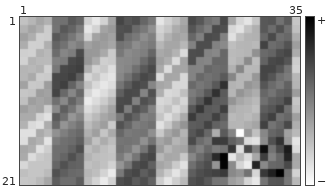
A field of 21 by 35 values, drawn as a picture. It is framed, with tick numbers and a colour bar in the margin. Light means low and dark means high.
Odd patch: rougher, in the bottom right. Roughest part: bottom right. Stripes: upright, repeating 4 times.
